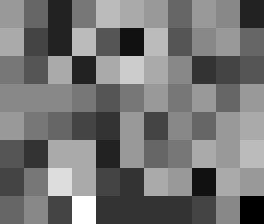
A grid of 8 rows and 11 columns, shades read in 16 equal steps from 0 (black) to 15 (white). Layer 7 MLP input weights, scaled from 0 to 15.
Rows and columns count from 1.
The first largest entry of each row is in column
5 4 6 7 11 11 3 4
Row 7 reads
4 7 13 10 4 3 10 9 1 10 9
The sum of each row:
79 72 76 83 75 82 80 57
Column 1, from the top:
9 10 7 8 9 5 4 6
